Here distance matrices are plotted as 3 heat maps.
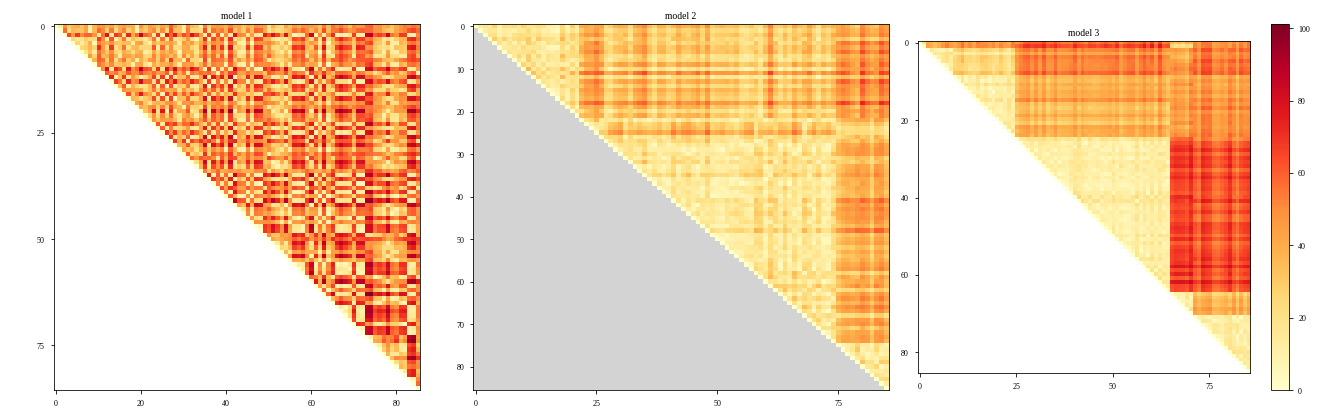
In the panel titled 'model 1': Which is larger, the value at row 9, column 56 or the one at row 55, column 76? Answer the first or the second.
the first
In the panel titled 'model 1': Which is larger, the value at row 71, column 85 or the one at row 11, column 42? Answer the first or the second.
the second
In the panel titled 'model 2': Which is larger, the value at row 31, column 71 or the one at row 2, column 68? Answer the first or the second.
the second
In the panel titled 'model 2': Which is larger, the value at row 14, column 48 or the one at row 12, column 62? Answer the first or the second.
the first
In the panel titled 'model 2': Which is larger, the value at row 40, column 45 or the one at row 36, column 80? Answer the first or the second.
the second
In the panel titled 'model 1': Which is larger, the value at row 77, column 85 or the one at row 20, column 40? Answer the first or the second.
the first
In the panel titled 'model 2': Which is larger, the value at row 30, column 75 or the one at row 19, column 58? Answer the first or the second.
the first
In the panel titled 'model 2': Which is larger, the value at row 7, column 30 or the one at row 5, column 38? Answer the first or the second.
the second
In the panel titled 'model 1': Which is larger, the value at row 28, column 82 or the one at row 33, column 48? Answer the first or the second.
the second
